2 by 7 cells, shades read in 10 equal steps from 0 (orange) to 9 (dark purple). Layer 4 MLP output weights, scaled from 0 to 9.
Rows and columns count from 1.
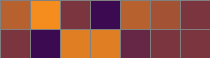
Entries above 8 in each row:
1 1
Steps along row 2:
up down same up down same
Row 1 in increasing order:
0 3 3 4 6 6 9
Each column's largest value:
6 9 6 9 7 6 6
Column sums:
9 9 7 10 10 10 12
